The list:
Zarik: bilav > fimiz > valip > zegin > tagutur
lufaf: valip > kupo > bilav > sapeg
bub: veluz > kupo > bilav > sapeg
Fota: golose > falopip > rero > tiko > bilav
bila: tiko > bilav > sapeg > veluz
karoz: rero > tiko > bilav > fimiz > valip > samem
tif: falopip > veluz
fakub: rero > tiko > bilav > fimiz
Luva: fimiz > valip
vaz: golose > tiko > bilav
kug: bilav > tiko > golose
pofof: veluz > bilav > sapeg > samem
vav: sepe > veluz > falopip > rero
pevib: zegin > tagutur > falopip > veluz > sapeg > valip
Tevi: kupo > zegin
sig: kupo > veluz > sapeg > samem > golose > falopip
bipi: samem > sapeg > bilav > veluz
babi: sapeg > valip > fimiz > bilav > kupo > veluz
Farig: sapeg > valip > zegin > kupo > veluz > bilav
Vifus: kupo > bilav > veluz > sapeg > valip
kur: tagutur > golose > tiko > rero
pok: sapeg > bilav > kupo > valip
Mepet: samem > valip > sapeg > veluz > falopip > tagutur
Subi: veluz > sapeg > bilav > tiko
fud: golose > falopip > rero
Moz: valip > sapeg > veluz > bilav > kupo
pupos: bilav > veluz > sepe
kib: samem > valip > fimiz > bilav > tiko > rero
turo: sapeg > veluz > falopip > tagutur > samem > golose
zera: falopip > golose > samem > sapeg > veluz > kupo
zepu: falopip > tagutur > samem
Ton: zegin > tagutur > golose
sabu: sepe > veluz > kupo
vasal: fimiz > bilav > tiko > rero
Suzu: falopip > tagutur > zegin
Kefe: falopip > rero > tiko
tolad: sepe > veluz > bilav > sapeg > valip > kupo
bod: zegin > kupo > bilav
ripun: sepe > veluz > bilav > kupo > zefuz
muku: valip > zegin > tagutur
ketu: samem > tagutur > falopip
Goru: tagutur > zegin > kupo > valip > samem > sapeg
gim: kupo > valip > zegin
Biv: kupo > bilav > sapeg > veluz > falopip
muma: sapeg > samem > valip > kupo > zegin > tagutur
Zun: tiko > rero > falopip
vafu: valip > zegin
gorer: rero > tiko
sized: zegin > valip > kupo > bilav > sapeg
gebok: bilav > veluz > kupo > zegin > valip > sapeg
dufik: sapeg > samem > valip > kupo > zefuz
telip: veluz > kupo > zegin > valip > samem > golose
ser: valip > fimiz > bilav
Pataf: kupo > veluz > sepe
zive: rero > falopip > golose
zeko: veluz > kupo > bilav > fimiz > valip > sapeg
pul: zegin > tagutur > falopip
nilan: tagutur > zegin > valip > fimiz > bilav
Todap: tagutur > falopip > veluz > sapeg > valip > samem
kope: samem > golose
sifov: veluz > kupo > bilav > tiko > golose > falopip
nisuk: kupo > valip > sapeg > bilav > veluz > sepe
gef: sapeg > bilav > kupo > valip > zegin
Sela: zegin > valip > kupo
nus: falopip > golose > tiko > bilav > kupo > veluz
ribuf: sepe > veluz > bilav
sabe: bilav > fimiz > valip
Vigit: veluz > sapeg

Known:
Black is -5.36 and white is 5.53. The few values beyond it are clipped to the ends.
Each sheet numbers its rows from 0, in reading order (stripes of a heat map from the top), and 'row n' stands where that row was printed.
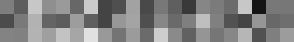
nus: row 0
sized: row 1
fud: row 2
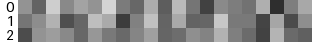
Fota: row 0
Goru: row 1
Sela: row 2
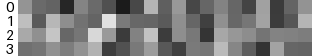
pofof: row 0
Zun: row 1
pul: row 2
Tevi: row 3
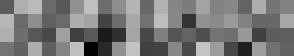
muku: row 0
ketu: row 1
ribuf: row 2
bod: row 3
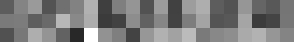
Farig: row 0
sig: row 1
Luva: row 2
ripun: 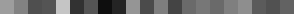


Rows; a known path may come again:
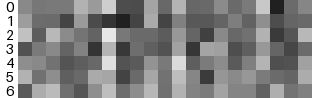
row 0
zera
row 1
pupos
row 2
Zun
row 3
nisuk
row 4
Mepet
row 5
ketu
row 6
muku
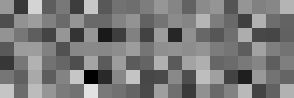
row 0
vasal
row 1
Sela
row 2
tolad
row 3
vafu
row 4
lufaf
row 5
bod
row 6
Kefe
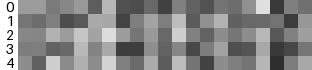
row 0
tif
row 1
muma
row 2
fud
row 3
sig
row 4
Fota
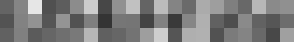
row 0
nilan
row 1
Vifus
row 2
dufik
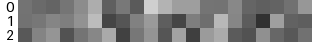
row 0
kope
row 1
Tevi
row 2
Farig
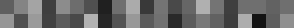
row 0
gebok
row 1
bila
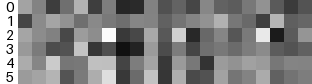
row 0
sabu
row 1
gim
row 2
turo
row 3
ripun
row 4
Suzu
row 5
pevib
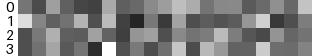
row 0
kib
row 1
vav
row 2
sized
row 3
babi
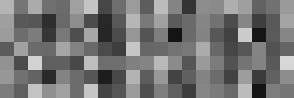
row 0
zepu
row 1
bipi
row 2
Subi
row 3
telip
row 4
karoz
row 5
pofof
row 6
nus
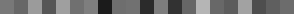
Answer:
Biv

